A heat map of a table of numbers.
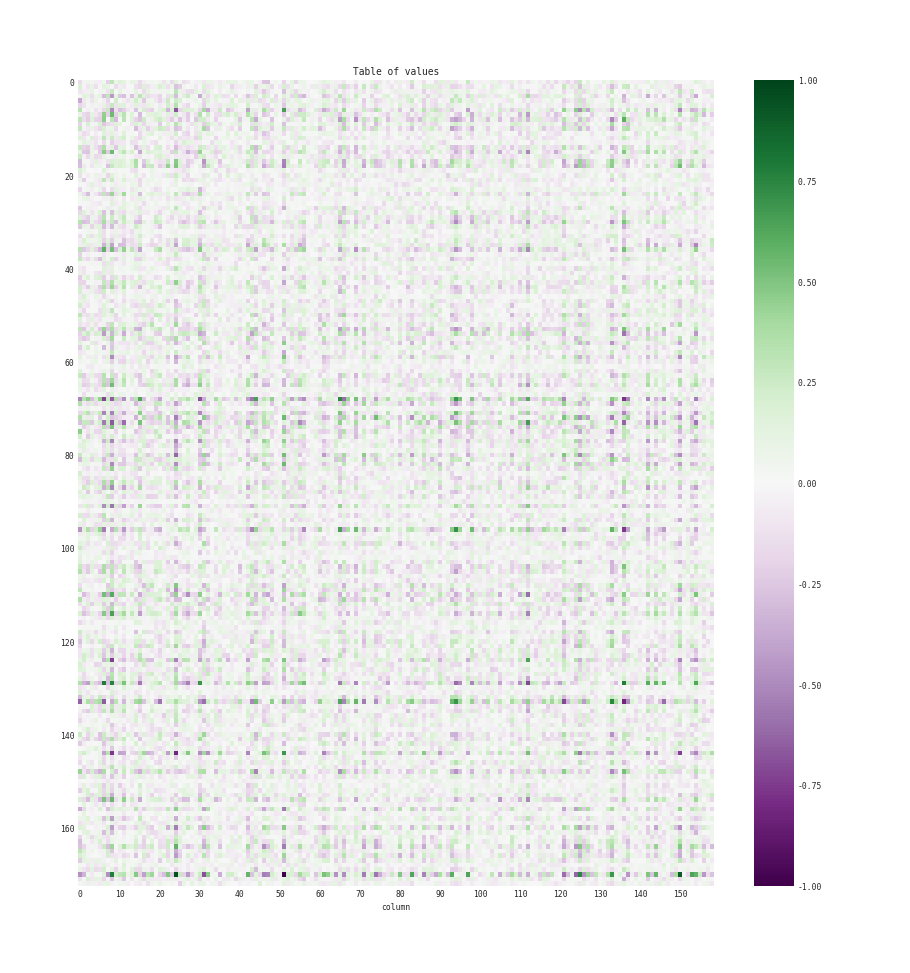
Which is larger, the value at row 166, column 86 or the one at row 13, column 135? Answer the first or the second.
the first
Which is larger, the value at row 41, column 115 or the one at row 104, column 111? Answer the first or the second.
the second
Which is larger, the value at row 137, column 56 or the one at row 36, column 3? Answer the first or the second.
the second
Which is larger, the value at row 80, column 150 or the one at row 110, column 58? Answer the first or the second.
the second
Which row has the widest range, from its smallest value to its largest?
170
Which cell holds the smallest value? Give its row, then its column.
170, 51
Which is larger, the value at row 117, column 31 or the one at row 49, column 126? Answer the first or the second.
the second
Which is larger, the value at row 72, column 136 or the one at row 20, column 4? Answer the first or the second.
the first
